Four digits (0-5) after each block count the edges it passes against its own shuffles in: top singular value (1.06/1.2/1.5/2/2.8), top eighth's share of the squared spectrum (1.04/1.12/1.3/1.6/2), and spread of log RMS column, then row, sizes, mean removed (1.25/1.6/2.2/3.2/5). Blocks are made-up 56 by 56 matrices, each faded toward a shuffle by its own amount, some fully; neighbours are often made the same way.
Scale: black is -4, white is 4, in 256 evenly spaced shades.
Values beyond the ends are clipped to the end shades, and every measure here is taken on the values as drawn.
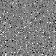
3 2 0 1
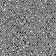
2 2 0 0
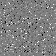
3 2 0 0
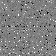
2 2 0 1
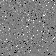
1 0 0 0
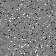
1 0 0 0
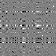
5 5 2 3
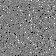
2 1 0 0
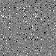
3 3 2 2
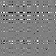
5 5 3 4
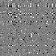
4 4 2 2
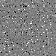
3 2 1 1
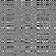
5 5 3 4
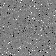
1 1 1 0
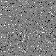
3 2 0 1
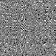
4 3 2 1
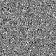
2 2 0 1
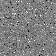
1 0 0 0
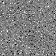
3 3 1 1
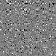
4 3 1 2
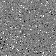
0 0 0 0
